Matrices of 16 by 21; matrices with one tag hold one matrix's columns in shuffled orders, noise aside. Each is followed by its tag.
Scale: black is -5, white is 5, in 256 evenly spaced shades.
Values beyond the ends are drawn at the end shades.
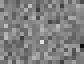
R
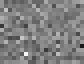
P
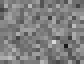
R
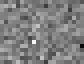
R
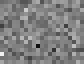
P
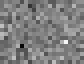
R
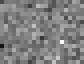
R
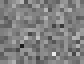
P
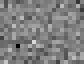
R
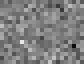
R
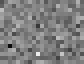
P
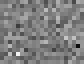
P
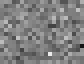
P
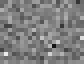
P
